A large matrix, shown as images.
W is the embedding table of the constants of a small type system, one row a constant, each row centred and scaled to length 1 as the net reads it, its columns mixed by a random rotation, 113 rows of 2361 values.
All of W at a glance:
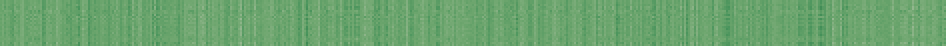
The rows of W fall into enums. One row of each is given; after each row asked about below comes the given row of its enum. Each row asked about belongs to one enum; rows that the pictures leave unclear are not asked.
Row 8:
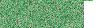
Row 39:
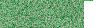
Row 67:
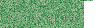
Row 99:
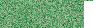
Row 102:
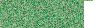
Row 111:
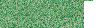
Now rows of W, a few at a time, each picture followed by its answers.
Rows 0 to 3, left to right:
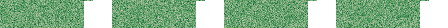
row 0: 67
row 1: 99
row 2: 8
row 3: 111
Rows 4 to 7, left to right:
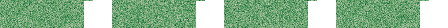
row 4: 8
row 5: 99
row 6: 67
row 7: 8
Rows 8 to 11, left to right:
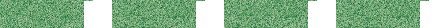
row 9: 39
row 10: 111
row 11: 39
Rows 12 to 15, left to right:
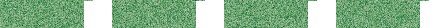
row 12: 102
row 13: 67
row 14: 39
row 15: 8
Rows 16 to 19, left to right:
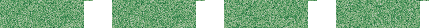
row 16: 8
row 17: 8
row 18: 39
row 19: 67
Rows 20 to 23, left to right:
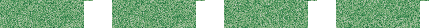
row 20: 8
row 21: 8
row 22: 67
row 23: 111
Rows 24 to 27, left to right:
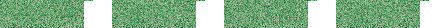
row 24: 111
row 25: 99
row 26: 67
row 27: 99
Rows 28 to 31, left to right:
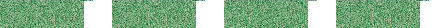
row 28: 67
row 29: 67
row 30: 102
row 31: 67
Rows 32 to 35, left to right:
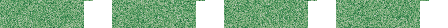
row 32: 8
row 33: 99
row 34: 67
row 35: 39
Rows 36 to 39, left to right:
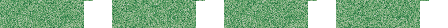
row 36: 8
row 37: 67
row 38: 8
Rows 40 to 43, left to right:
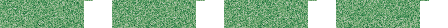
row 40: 102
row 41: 102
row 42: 102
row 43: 111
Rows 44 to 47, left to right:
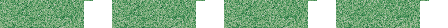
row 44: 39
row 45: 39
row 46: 39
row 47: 111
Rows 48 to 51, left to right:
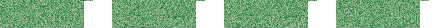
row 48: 67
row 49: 39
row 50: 111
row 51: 102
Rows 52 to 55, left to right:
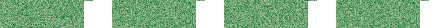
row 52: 39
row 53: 102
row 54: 67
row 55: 102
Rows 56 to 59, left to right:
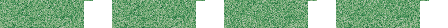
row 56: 39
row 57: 39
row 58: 8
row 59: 111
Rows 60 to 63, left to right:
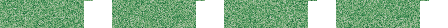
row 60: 102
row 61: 8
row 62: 99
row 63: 111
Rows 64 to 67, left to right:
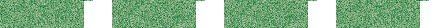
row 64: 67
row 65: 8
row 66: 8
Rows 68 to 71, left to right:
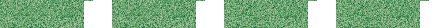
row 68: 111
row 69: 111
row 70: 39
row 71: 39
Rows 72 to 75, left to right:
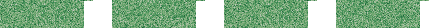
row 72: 67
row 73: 111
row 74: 67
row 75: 8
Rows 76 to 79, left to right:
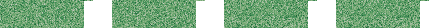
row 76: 67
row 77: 102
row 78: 111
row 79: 111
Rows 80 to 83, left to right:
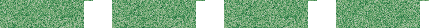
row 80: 111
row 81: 39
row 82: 39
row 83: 8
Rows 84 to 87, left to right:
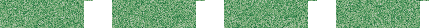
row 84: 102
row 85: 8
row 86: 111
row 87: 67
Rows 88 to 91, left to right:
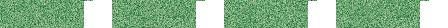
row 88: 67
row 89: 39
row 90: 99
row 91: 111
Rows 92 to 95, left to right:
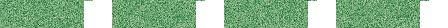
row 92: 102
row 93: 8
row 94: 67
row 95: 111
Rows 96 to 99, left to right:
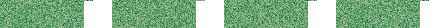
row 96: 99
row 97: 102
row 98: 67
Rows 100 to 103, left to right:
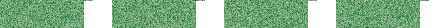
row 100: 8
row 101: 67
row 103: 39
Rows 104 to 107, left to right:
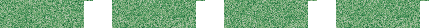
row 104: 99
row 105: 111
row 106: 8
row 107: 111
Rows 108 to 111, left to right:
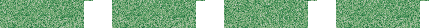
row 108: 111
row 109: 111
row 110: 67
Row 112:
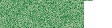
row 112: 8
